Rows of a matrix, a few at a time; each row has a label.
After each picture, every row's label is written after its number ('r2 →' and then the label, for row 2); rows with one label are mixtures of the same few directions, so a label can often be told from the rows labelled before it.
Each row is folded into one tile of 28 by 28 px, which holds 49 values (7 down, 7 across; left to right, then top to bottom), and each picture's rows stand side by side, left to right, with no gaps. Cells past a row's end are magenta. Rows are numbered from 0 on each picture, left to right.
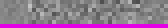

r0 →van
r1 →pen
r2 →pen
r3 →pen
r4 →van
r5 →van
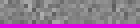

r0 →van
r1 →pen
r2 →van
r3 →pen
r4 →pen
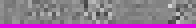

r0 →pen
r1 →pen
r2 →pen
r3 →pen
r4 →van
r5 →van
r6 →van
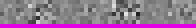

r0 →pen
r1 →van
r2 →pen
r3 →pen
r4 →pen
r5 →pen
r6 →pen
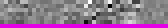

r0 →van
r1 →pen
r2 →van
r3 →van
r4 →van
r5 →pen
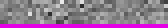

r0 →van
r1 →pen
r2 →van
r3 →van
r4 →pen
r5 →van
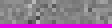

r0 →pen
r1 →van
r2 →pen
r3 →pen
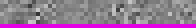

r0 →van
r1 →van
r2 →van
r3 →pen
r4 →pen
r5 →van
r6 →pen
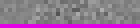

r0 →pen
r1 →van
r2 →pen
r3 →pen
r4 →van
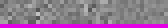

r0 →van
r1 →van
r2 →van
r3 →pen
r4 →pen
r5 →pen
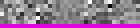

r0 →pen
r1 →van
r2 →pen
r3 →van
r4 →van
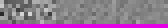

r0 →pen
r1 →pen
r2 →van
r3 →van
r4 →pen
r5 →van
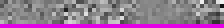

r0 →van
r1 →pen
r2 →van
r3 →pen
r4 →van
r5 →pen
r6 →van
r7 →van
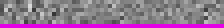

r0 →pen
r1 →pen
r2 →pen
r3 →van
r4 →van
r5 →pen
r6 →pen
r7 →van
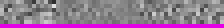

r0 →pen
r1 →van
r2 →pen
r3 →pen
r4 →van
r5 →pen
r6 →pen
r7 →pen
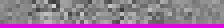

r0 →van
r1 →van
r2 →pen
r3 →van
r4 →van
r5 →van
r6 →pen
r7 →pen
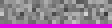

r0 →pen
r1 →pen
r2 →van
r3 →pen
